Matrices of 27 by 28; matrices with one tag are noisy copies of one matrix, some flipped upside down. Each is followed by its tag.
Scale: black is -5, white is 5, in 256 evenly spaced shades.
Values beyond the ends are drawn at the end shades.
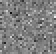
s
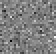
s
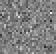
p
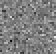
s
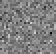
p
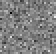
s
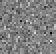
p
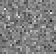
p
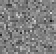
p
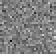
s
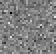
s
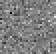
s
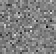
p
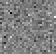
s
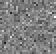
s
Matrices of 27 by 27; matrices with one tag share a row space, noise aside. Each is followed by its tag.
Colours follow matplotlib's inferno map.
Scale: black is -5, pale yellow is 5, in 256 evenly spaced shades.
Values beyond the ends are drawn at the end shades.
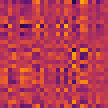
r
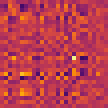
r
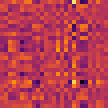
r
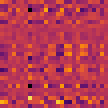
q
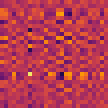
q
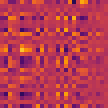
r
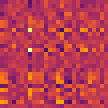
q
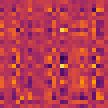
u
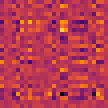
u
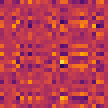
u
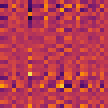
q
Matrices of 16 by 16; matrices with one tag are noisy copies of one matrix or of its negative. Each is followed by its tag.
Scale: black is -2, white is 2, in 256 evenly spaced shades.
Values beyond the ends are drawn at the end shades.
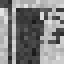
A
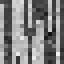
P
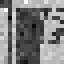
A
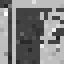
A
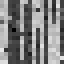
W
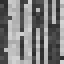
W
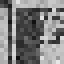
A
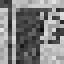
A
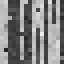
W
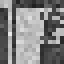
A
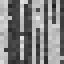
W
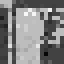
A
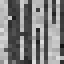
W
